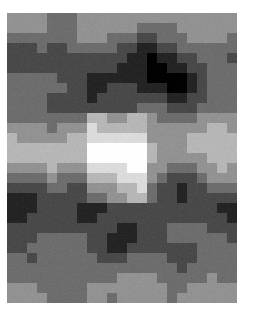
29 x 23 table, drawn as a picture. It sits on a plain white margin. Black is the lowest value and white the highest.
No overall slope runs across the table. In the centre lies a patch that is higher than the rest. Values change most from cell to cell in the centre. Horizontal stripes repeat 2 times down the table.
